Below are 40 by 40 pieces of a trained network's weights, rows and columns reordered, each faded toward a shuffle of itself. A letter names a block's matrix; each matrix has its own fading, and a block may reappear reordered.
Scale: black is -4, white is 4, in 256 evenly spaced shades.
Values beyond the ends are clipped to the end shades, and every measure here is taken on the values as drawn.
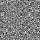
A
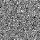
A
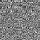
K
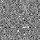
K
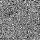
A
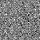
A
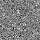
A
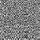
K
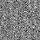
A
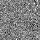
A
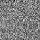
K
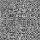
K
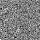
A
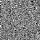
A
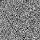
K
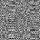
K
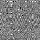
K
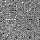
K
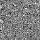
A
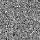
A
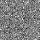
A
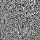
A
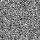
A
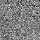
A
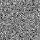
K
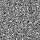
A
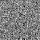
A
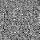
A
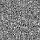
A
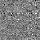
K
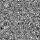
A
